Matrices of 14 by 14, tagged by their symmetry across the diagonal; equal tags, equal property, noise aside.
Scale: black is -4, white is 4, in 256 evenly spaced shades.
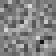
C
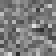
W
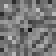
C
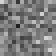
W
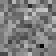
W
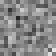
C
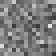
W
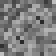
C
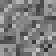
C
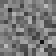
C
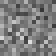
W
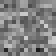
W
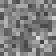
C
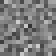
W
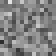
W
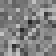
C
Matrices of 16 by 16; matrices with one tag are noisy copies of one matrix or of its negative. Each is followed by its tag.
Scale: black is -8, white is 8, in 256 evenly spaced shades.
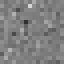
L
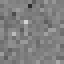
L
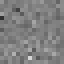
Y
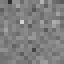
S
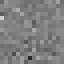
Y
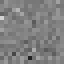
Y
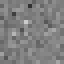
L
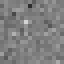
L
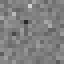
L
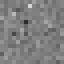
L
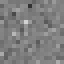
L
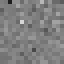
S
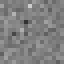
L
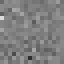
Y
